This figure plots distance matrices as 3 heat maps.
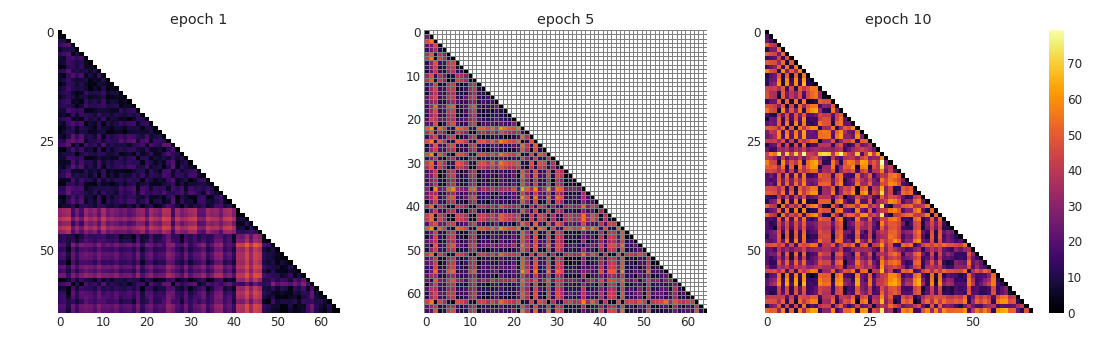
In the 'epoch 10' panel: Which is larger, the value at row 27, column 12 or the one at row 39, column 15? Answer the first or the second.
the second
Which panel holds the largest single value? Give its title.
epoch 10
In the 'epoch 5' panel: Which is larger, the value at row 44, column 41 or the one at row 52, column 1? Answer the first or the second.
the second
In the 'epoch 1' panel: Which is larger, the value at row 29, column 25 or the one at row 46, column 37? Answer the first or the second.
the second
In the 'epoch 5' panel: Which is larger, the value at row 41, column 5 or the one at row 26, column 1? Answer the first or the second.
the first
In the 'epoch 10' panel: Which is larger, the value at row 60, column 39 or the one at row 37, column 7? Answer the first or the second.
the first
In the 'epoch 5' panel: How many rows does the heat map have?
65
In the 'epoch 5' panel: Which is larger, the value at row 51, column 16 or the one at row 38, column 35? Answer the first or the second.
the first
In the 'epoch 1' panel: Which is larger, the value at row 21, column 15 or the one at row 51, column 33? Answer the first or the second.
the second
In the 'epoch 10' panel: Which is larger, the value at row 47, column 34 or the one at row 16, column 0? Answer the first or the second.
the first
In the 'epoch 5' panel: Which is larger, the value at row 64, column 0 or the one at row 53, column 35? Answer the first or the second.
the first
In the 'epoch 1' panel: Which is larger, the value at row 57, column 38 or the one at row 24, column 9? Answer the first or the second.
the second
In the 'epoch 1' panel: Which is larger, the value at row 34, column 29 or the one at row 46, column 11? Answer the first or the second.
the second
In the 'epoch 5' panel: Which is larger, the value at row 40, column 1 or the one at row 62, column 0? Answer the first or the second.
the first
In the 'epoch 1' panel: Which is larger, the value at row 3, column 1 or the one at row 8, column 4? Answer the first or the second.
the first
